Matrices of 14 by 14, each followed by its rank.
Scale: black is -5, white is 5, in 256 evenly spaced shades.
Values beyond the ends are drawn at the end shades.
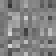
two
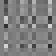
one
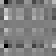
one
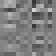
two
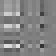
one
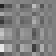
one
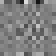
two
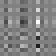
one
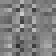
two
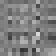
two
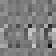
two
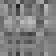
two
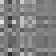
two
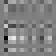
one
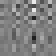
two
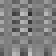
one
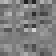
two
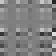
one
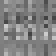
two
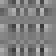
one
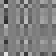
one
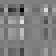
one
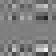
one
